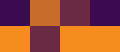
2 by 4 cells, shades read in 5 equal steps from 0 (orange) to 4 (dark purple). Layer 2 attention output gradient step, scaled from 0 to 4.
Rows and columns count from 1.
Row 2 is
0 3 0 0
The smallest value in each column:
0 1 0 0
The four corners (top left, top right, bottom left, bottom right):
4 4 0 0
